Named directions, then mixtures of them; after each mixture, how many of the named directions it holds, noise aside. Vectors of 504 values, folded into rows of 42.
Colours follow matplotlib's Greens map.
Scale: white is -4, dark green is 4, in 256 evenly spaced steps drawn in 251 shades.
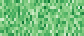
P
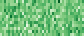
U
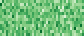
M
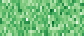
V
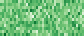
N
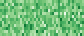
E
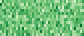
one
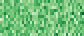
two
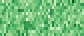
three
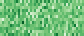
two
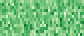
one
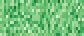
two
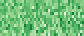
one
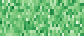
two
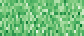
three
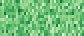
three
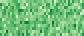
three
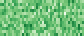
two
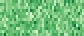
one
